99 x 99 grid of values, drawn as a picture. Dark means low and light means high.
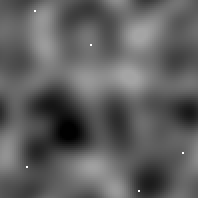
Lone odd cells: 5, each higher than its neighbours. Grain: smooth. Odd rows or columns: none. Average level on the scale: 40%.
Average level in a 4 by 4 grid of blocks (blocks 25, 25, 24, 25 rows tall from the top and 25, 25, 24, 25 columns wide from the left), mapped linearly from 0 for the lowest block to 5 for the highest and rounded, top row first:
4344 / 3453 / 2022 / 2432
